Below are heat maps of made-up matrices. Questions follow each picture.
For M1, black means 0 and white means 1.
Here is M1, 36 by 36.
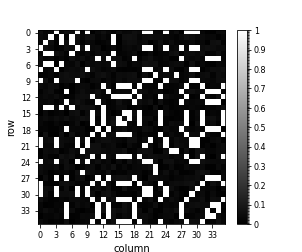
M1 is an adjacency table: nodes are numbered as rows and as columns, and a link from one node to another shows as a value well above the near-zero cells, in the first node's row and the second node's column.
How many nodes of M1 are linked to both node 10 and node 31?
8
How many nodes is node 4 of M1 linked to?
4
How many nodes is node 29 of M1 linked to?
8
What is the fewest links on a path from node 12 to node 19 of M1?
1
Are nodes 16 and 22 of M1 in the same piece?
no
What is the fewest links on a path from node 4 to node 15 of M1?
3
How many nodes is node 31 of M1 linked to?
9
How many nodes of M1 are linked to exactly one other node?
1
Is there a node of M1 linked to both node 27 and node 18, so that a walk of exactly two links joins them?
yes
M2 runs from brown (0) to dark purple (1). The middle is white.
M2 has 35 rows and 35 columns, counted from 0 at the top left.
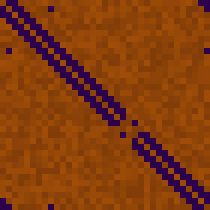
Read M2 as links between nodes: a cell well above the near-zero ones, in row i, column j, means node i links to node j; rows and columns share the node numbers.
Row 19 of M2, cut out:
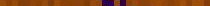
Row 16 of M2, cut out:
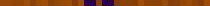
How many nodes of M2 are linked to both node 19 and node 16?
2
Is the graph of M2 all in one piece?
no
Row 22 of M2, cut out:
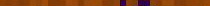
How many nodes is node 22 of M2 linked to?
3
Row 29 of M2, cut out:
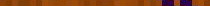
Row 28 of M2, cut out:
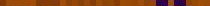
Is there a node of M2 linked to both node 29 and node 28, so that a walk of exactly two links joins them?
yes
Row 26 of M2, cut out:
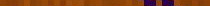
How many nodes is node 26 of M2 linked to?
4
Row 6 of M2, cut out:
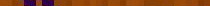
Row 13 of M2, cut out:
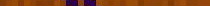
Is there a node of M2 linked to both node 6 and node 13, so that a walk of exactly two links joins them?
no
